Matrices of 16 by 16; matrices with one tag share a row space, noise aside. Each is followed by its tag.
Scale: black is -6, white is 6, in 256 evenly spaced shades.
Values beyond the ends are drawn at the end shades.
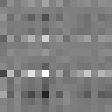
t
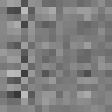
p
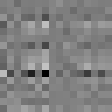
t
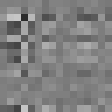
p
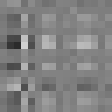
p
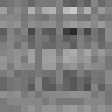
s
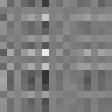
t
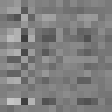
p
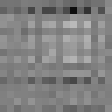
s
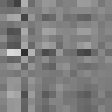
p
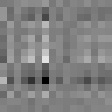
t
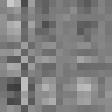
p
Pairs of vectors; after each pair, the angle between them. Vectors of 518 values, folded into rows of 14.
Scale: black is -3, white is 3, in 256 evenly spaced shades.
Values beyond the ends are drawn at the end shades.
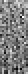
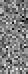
partly opposed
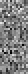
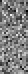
orthogonal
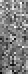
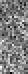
partly opposed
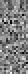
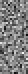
partly opposed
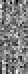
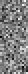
orthogonal
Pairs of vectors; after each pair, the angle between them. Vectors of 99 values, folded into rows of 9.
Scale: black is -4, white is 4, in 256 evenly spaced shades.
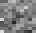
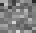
partly opposed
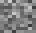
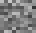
nearly parallel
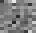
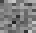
nearly parallel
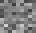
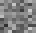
nearly opposite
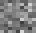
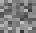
nearly opposite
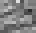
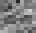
nearly opposite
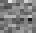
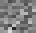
partly opposed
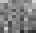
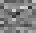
orthogonal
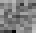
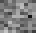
partly opposed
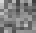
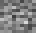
orthogonal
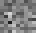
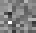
nearly opposite
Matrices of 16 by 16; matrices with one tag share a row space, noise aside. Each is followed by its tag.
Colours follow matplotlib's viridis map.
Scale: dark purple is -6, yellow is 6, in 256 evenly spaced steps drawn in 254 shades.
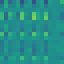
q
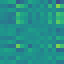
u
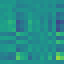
u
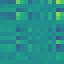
u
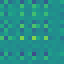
q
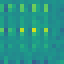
q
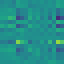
u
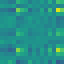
u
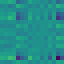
u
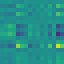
u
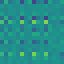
q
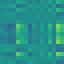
u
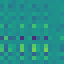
q
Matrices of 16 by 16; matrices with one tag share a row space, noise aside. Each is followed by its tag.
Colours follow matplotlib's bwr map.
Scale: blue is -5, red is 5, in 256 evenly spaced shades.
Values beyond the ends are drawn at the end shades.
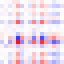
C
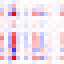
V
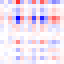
C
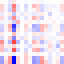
V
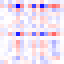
C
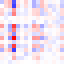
V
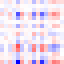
C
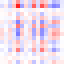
C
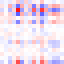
C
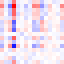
V
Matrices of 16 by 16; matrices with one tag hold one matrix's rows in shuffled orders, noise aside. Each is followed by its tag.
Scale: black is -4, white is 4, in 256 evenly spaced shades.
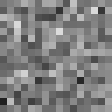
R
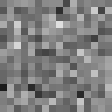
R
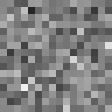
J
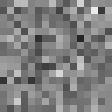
R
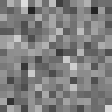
J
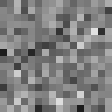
R
